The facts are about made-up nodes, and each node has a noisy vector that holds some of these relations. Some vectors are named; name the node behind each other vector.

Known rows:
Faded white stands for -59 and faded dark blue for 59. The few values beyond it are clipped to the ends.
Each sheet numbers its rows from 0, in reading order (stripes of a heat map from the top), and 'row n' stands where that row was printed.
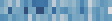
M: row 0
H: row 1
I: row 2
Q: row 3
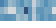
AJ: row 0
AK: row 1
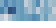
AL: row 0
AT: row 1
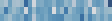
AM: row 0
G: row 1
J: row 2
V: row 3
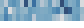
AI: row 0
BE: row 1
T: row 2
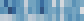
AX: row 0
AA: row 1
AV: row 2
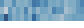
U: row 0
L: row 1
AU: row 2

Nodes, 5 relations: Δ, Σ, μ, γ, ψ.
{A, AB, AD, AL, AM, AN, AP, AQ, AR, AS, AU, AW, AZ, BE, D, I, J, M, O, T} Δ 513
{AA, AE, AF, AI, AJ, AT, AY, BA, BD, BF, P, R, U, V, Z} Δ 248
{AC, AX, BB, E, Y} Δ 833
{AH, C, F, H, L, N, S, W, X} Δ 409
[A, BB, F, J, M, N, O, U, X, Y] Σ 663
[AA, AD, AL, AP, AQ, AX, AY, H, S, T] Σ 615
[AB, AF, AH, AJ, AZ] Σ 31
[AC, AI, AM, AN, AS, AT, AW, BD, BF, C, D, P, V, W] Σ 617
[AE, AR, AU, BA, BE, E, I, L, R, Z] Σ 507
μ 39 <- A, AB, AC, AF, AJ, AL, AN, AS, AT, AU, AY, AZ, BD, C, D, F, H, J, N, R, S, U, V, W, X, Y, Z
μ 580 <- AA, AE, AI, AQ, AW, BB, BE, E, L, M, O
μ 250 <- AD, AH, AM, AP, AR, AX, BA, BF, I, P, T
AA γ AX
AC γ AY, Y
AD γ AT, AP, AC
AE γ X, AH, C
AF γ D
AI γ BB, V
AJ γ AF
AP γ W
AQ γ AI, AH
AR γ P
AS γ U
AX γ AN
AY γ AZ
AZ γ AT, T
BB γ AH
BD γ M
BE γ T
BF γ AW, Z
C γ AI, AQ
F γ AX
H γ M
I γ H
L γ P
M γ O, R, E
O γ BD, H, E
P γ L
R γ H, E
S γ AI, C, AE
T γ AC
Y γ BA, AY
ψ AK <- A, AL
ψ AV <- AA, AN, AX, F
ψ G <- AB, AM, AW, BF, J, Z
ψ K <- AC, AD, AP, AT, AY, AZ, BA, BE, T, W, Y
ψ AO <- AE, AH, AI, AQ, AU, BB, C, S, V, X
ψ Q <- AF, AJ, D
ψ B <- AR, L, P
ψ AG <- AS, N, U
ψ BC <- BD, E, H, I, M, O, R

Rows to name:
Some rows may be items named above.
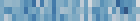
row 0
I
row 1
BB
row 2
BA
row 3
BC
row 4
AY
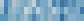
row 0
AC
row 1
P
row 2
L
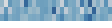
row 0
BD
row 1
R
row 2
P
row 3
Y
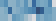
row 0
E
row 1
AP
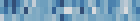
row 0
S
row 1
R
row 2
AH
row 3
AE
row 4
AB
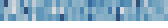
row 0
AZ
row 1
K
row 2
U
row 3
L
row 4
C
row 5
Z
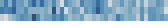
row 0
AQ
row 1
X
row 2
BF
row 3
AA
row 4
BA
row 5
K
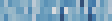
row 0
Z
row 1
AO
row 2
C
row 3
W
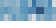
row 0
AR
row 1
AD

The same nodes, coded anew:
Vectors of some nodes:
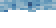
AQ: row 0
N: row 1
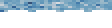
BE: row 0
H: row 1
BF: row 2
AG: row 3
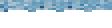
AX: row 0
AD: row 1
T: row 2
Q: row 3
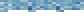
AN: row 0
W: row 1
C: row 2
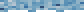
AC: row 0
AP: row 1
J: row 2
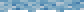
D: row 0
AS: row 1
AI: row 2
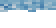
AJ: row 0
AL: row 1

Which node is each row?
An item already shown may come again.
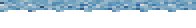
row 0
I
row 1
BE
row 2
AZ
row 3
AB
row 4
AZ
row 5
AU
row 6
AU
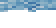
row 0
AT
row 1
AH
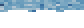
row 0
U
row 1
AQ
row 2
AO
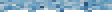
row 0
R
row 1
AY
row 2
AX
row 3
X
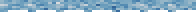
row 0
AE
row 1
AU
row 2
Z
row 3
AO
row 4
S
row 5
AR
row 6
AR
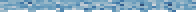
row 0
P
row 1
BC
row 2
AA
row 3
E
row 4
L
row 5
Y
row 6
BB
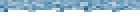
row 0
AX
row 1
BD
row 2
AA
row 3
W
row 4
BA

